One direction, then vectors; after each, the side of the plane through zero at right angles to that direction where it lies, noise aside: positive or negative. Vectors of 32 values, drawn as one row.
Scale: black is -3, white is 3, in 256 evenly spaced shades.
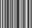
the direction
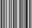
negative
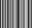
positive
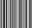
negative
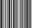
negative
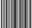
negative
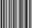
negative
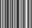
positive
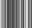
positive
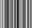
positive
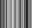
negative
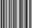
negative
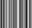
negative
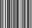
positive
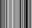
negative
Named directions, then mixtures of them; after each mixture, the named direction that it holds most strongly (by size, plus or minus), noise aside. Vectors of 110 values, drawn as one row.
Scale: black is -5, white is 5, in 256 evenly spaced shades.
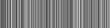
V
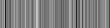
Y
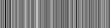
Y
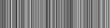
V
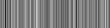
Y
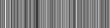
Y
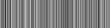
V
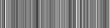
Y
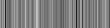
Y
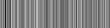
Y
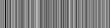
Y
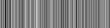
Y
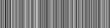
Y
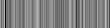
Y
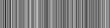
Y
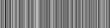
Y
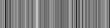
Y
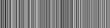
V
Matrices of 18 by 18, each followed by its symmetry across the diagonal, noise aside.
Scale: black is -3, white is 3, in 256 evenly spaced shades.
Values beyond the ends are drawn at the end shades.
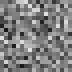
antisymmetric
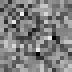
symmetric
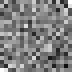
symmetric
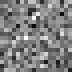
neither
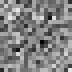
symmetric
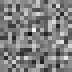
antisymmetric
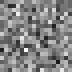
neither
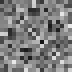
symmetric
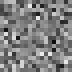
antisymmetric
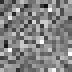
symmetric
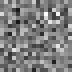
neither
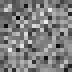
symmetric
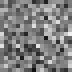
antisymmetric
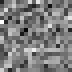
neither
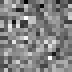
neither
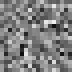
antisymmetric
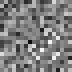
symmetric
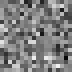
antisymmetric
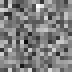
neither
